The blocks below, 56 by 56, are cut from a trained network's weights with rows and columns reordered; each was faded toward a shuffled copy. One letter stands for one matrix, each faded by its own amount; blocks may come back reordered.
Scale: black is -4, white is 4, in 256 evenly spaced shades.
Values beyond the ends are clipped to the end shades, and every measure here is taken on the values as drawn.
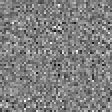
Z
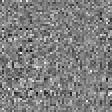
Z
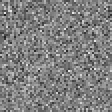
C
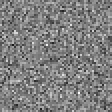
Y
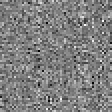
Z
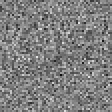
C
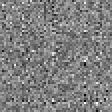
Z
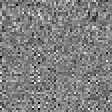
Z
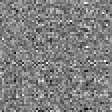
Z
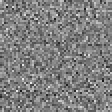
C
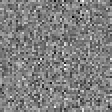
Z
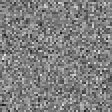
C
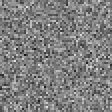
Y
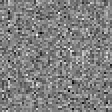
Z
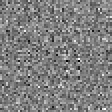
Z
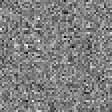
Z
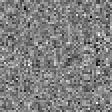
Z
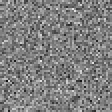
C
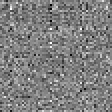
Z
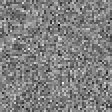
Y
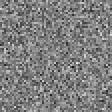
Y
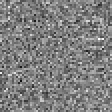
C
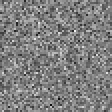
C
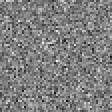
C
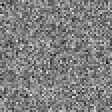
Y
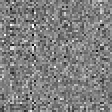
Z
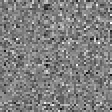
Z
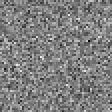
C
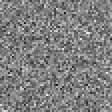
C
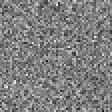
C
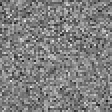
Y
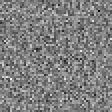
Y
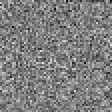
C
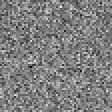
Y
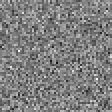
Y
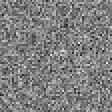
Y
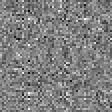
Z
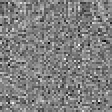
Z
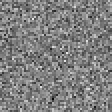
Y
